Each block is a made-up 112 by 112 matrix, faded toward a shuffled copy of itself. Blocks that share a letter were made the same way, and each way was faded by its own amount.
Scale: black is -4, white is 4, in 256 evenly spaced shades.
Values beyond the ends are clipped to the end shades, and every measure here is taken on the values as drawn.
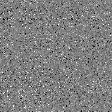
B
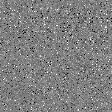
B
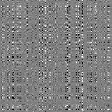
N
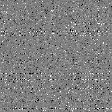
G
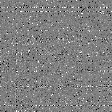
G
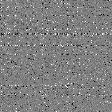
G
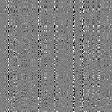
N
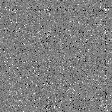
B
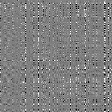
N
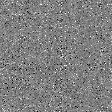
B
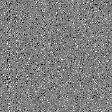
B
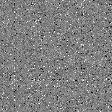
B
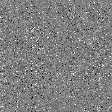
B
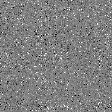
B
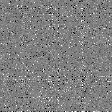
G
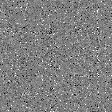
B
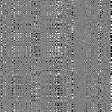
N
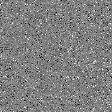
B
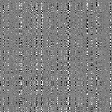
N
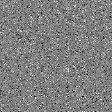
B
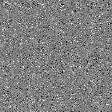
B
